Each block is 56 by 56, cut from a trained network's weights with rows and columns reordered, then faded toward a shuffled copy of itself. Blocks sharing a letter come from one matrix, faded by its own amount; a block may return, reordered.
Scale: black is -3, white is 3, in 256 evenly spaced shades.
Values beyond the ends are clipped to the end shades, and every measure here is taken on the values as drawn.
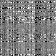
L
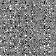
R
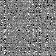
R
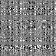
L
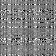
L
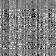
L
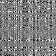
L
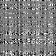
L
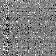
R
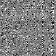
R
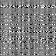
L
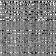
L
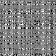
L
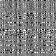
L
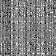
L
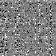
R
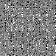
R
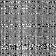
L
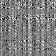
L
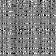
L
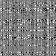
L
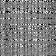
L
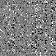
R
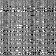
L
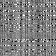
L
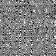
R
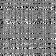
L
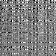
L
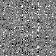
R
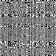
L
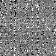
R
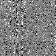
R
